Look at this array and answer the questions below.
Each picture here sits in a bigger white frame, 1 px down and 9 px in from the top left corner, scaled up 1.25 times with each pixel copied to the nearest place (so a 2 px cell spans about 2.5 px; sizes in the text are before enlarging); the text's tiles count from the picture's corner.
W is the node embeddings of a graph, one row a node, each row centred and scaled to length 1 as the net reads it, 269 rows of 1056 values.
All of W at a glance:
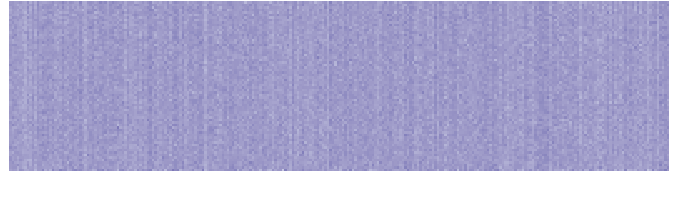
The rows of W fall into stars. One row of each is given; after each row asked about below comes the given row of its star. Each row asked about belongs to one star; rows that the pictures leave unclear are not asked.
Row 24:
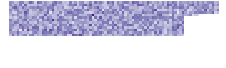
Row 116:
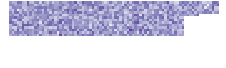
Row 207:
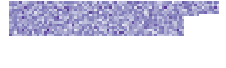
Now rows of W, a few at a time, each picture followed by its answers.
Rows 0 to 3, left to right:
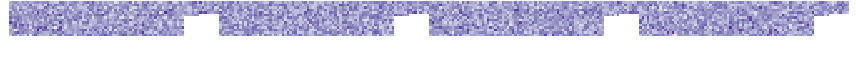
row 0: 116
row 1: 116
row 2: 116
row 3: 24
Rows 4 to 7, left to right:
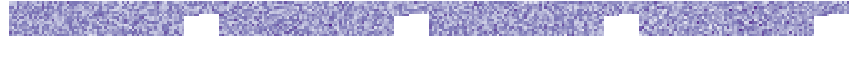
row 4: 116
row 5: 207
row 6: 116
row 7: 24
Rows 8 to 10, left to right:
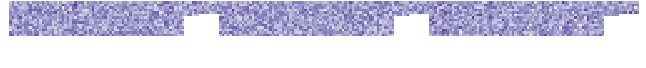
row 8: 116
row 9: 116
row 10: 116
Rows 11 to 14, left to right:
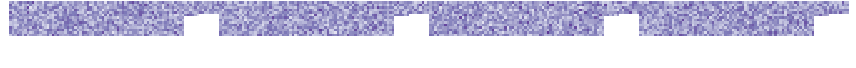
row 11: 24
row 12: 24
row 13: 116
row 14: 24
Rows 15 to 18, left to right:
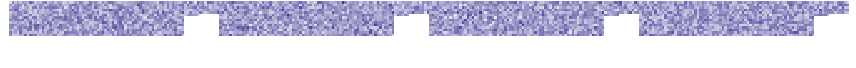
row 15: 24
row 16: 24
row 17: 116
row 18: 24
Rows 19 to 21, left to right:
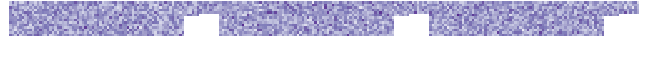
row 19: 116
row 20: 207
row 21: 207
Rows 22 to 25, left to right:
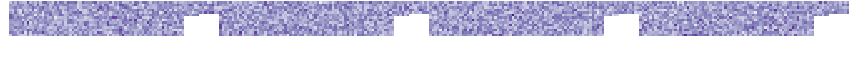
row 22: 116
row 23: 207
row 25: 24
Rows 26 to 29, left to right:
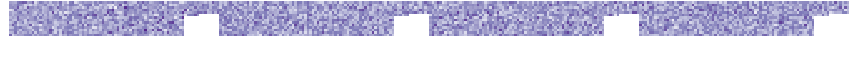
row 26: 24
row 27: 116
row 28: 116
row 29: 207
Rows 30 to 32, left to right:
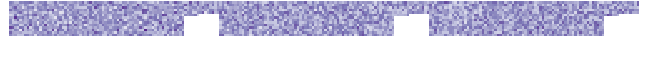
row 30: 24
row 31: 116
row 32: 24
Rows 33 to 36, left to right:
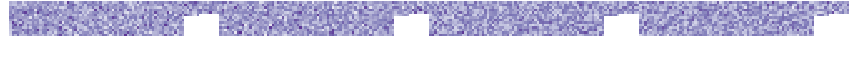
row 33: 116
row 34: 207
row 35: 24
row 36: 24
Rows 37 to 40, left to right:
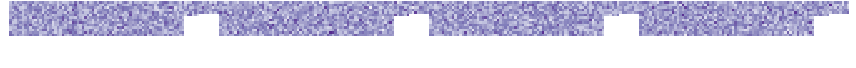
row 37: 24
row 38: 207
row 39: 207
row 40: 207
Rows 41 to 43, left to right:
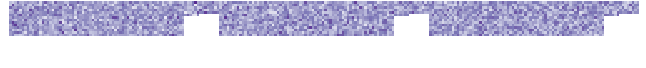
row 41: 116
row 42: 24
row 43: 116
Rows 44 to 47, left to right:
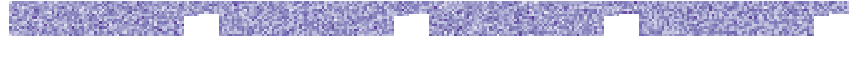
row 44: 24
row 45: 24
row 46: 116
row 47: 207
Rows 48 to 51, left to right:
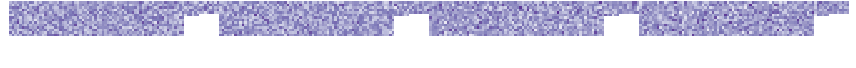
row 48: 24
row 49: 116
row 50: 116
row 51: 24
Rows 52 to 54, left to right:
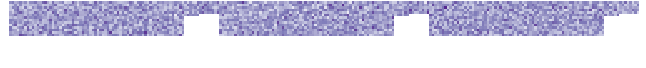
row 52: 24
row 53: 24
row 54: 207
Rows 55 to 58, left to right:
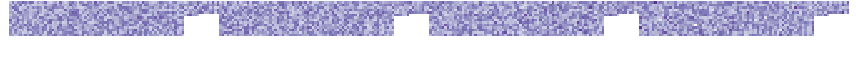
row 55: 24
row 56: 116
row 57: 24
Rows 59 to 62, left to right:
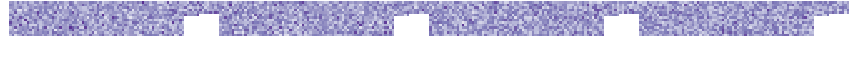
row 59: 116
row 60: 116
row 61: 207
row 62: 116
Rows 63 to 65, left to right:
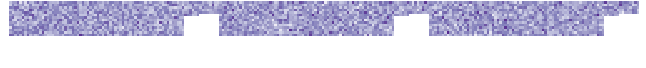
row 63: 116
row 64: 116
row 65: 207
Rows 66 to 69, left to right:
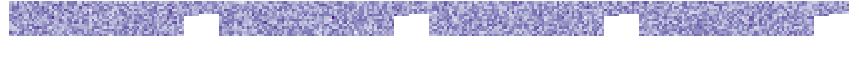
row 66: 116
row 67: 207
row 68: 24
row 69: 24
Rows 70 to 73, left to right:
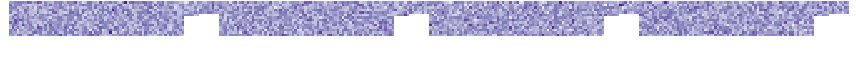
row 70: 24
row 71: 24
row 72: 207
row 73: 207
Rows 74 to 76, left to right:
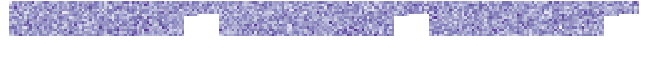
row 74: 24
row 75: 24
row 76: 116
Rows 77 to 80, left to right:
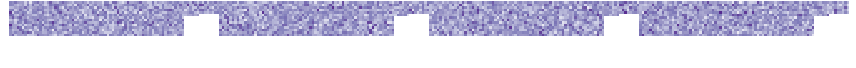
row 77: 207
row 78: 24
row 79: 207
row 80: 207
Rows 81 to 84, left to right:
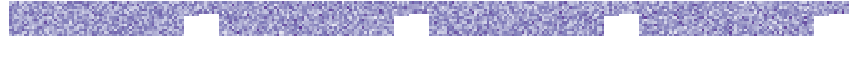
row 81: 116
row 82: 207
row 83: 24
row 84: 116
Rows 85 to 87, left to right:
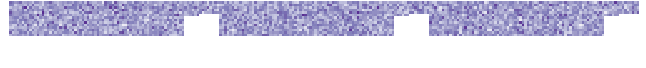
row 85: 207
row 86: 24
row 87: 116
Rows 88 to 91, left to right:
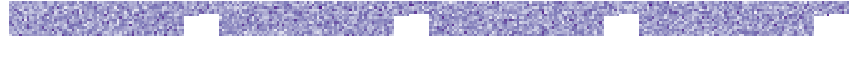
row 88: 24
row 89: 207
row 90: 207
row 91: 116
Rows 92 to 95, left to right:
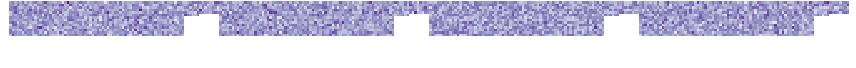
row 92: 116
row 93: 207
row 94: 116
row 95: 116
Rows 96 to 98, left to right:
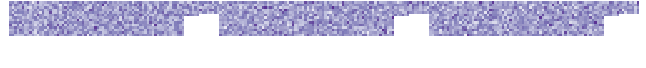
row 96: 207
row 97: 24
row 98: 24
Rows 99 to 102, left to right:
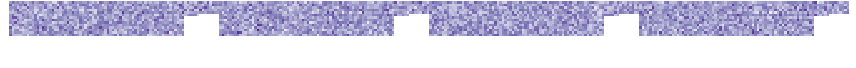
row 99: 24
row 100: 207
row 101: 24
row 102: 207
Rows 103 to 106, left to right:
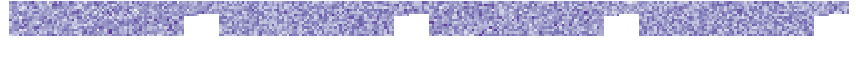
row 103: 24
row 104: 116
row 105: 116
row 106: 24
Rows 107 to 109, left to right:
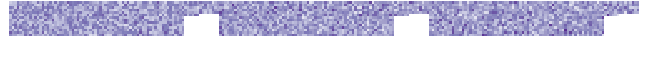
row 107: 116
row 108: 207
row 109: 24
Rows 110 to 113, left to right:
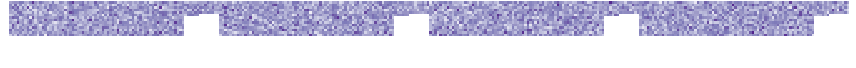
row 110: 24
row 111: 116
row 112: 24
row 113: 207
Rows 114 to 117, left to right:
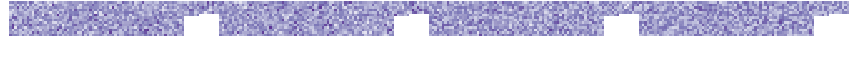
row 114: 24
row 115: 207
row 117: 207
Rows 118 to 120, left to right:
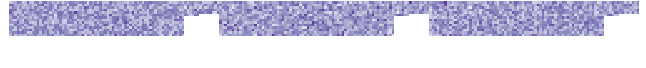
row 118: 116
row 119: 24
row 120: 24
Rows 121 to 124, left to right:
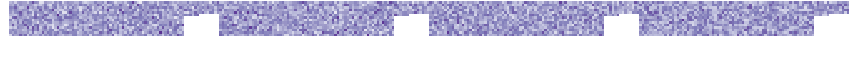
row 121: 24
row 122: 116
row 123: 207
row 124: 24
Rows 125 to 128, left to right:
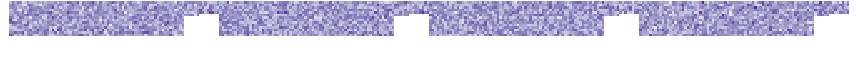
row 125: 116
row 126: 116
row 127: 207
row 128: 24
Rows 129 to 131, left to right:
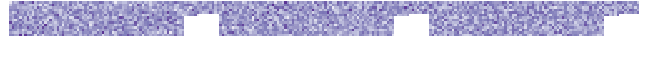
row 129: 24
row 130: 207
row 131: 116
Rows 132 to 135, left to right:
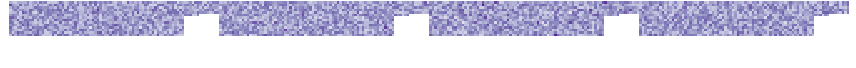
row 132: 116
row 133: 116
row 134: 207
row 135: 24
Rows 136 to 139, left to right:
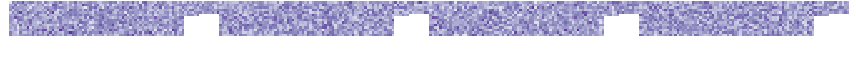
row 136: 24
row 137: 207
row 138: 24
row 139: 207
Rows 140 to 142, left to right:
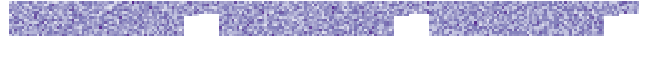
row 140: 24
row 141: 24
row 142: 207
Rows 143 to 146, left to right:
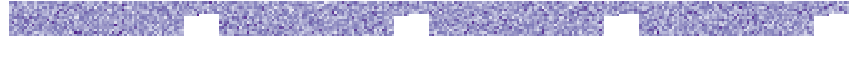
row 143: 207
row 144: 24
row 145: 207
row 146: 207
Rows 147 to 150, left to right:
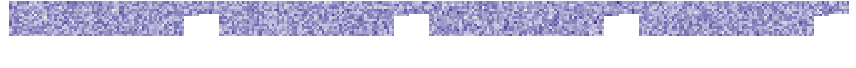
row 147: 116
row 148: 116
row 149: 116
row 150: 24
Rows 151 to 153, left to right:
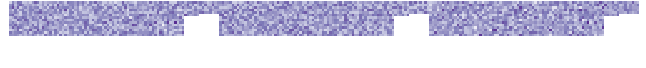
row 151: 116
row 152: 207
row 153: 116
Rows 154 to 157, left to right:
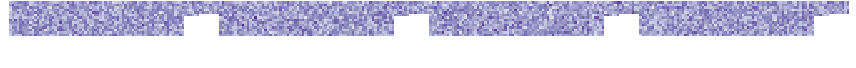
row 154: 116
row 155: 207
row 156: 116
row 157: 24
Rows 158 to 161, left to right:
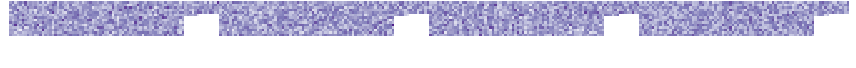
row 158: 24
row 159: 24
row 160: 116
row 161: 24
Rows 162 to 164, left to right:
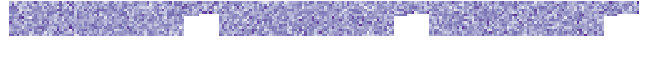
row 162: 116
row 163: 24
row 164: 24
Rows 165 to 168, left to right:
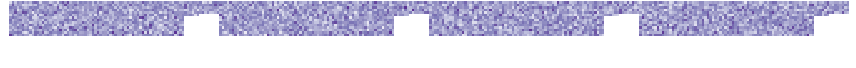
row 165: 116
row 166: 207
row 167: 24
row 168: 24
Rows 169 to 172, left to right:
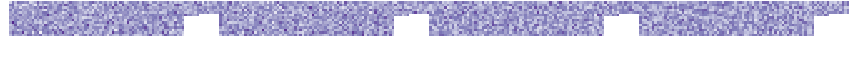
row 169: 116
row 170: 116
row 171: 207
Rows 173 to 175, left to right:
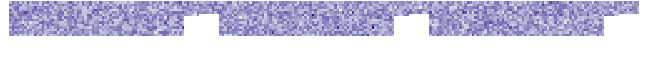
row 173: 116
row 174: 116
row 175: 207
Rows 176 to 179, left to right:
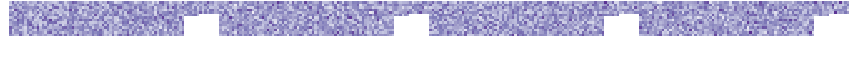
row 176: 24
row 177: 116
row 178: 207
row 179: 207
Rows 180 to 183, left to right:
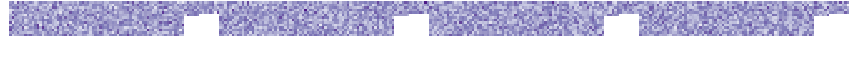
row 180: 24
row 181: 116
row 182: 24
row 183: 207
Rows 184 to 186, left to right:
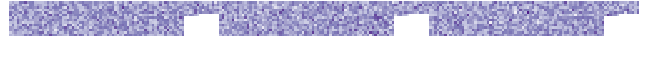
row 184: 24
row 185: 24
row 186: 24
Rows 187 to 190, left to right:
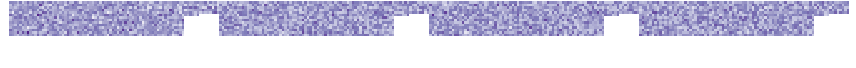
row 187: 207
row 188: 116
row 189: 116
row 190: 116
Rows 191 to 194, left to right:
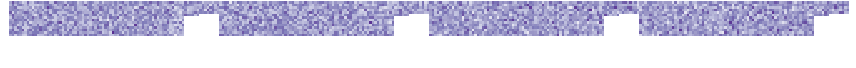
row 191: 116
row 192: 24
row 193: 207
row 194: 24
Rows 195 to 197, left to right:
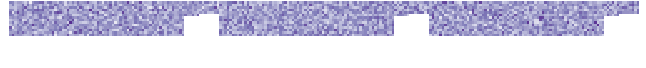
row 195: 207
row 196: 24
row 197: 24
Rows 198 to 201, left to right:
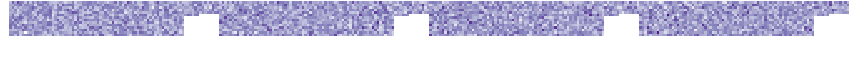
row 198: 116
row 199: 116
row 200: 207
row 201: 207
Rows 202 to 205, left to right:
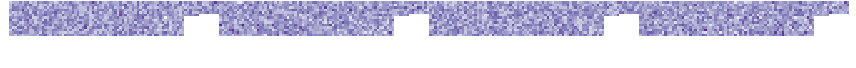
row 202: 116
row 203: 207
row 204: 116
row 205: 116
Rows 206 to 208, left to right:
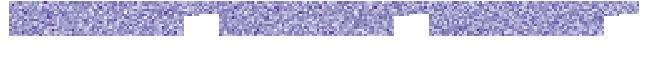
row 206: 116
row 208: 116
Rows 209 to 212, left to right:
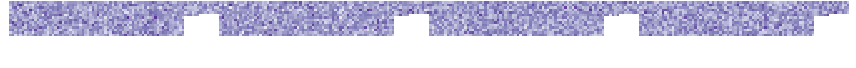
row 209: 116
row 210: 116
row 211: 207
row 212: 207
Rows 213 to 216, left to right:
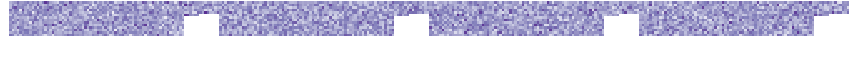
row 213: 116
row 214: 24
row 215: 207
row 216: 116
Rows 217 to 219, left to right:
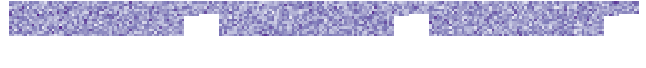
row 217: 207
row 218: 24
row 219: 116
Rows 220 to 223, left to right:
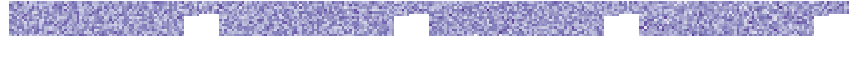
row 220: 116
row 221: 24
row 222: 207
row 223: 24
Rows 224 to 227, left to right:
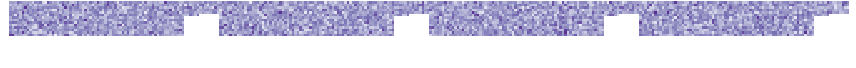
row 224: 207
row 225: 24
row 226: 24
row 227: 116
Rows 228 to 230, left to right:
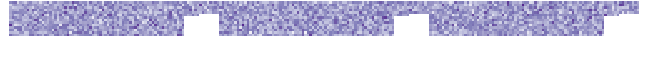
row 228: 207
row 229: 116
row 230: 207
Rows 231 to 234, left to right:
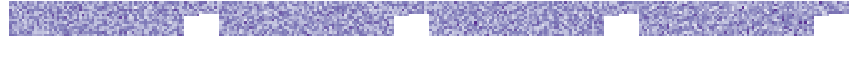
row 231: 207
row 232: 24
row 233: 207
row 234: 24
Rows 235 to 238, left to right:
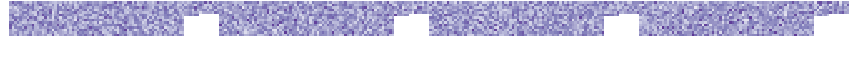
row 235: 207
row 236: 207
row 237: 116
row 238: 24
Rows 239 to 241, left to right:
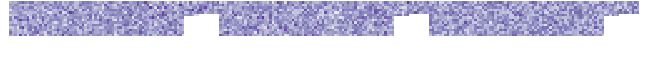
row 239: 24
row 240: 116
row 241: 116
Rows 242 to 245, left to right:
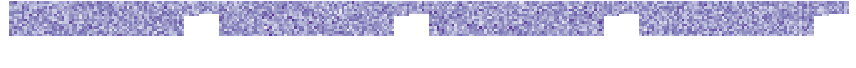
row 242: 207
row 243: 116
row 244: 207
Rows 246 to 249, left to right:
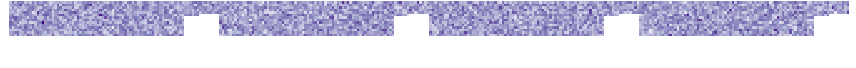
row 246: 116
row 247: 24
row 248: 207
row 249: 24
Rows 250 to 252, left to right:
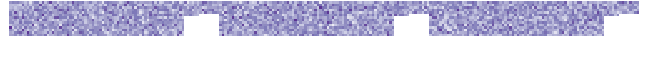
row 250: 207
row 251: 207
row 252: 207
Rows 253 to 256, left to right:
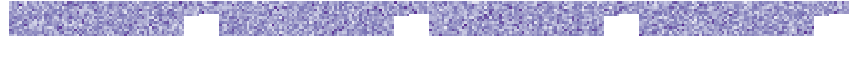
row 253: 116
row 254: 207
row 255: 24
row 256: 116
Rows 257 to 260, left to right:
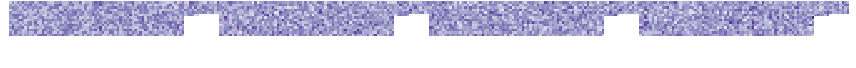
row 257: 24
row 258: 24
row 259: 24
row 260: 24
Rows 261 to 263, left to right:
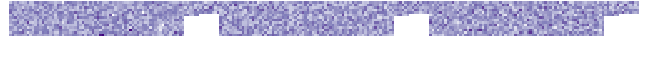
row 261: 116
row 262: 24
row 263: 24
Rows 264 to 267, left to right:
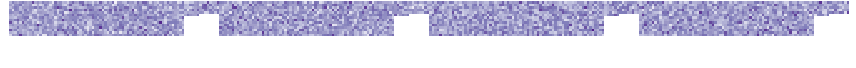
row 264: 24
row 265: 207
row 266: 24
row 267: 24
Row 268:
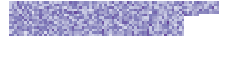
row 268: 116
